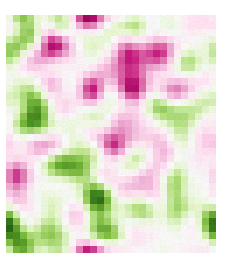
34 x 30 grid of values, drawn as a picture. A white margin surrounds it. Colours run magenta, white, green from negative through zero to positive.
The texture is blotchy. There are no lone odd cells. The values follow a bell shape. The ninth with the lowest average is the top middle.
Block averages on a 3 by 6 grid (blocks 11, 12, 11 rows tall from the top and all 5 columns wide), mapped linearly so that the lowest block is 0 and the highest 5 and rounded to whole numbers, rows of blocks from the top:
411013 | 443133 | 445344
